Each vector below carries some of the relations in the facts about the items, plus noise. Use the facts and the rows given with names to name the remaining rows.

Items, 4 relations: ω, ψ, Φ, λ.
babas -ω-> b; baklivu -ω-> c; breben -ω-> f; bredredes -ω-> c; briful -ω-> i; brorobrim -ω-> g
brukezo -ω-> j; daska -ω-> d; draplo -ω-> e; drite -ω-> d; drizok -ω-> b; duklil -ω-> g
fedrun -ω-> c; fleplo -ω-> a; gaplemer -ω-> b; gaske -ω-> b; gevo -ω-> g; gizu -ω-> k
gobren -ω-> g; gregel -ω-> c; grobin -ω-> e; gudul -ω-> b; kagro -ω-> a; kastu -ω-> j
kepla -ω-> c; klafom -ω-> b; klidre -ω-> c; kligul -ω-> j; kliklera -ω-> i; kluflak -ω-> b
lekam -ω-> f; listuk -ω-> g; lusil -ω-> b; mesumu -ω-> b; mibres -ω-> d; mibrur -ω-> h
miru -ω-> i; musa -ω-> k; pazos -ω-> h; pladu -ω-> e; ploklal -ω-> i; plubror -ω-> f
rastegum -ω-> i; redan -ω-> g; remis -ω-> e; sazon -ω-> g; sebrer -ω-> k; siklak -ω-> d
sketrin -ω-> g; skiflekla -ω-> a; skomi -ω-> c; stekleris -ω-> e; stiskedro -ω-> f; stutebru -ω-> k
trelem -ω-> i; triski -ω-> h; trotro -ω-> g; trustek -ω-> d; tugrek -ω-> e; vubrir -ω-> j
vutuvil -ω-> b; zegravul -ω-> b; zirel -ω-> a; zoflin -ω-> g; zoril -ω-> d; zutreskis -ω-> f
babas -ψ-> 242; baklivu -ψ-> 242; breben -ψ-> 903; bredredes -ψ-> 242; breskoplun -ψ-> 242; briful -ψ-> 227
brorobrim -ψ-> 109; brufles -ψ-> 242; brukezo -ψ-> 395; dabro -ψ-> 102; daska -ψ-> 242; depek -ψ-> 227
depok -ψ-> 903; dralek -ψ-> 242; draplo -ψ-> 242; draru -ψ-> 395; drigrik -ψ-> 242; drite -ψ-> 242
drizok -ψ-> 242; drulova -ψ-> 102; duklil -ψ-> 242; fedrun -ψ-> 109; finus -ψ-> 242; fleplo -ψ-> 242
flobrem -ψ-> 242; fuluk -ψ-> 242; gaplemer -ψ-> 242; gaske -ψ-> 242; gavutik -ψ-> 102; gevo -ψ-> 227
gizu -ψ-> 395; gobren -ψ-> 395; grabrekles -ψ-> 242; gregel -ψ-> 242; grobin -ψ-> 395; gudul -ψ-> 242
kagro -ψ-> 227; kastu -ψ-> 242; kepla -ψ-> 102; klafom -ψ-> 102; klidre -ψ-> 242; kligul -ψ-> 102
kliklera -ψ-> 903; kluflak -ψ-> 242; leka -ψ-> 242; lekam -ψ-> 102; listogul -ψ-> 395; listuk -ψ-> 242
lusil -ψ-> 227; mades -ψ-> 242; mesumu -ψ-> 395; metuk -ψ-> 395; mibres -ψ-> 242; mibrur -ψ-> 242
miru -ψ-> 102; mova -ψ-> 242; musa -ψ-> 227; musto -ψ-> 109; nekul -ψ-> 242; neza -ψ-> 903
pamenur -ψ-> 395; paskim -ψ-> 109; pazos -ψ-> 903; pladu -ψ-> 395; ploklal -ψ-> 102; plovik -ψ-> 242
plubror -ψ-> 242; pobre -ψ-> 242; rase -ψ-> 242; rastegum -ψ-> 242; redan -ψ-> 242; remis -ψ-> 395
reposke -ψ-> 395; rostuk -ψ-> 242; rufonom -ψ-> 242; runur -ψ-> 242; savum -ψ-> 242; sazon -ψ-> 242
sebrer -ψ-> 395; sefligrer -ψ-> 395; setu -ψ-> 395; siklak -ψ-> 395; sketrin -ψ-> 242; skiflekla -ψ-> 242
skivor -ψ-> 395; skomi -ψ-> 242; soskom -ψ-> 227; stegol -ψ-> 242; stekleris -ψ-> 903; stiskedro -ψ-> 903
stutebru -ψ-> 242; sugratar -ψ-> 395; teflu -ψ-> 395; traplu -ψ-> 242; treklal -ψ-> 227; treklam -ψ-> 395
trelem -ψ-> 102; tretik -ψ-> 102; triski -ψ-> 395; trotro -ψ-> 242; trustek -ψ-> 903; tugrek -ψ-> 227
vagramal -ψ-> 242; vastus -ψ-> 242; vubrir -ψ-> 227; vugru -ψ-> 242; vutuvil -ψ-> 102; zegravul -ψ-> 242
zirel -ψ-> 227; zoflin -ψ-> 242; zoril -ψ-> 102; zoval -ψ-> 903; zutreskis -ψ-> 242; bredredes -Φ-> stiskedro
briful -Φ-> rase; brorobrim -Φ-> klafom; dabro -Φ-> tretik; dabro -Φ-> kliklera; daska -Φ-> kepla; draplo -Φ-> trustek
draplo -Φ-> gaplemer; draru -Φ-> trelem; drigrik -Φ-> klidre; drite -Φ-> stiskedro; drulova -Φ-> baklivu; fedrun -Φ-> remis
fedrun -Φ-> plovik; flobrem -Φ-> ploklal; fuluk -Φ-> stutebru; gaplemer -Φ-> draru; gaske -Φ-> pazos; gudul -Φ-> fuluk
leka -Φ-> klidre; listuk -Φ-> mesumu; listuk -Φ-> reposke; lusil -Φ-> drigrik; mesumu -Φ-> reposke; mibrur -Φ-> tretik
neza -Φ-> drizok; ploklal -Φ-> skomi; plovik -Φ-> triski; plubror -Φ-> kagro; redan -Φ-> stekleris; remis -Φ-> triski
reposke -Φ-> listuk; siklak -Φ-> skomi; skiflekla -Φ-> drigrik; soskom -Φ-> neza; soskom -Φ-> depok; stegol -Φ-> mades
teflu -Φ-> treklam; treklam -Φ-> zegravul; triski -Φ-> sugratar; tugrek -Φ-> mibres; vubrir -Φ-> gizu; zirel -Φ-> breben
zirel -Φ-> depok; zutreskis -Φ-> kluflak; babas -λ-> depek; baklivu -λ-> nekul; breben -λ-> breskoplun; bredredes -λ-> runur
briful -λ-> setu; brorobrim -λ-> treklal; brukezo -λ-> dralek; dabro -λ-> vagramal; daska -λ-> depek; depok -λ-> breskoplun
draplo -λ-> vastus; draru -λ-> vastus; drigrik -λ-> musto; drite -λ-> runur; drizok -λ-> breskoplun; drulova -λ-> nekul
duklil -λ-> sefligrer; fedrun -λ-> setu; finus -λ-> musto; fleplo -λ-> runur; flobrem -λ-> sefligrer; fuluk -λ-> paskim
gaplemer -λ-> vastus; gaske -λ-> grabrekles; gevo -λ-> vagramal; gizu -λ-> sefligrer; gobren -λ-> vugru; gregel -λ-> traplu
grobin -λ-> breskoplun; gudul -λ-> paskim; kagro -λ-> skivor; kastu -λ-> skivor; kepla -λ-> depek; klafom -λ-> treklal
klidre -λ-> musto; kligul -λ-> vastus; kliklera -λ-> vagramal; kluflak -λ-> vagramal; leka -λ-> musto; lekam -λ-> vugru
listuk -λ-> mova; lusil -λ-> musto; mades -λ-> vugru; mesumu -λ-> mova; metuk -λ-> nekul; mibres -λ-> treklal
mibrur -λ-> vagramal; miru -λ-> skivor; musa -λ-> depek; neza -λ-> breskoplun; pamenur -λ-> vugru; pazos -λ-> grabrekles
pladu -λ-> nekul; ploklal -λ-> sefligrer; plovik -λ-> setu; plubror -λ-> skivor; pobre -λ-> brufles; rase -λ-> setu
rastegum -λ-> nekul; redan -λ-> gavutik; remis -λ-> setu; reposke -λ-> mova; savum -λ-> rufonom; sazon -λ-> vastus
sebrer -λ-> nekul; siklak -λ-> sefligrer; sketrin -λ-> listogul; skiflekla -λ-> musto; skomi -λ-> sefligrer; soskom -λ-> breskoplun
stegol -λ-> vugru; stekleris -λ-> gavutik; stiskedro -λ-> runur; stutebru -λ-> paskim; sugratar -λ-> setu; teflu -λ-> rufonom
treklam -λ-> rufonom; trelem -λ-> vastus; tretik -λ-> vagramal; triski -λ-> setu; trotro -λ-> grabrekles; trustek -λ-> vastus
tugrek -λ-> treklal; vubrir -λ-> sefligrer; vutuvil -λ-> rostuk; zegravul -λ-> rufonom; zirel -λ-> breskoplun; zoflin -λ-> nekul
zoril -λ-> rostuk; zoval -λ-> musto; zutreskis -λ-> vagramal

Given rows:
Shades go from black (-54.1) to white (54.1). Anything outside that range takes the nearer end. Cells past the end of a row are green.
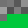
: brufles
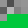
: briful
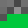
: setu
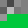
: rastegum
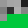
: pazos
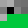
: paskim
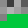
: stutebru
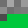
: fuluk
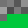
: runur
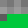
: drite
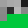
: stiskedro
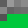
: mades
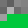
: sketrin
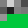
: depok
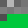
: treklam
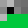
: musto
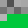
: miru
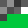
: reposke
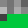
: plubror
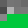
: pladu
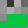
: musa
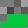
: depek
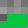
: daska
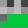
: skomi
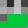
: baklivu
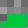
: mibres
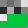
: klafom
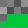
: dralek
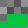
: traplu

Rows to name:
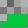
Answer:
ploklal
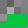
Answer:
kastu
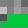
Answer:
mibrur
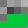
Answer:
tretik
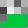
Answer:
remis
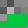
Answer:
zoflin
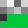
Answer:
plovik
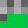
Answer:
zirel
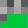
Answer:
kagro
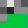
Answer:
neza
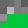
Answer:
brukezo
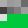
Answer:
brorobrim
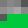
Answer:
siklak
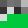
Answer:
kluflak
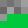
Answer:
tugrek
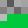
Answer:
trelem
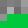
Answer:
draplo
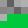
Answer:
kligul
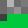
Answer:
sugratar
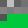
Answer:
draru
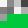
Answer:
fedrun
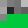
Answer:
gavutik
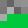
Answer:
gevo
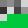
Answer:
lusil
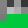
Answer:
sebrer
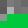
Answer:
grobin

